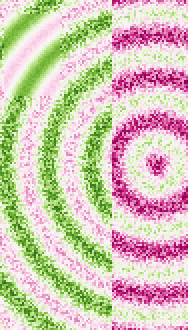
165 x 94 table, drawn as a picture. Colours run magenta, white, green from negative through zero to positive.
Average level on the scale: 50%. Seam: vertical, 60% of the way across, the left part higher. Odd patch: calmer, in the top left. Ninth with the highest average: middle left. Calmest part: top left. Rings: centred on the middle right.
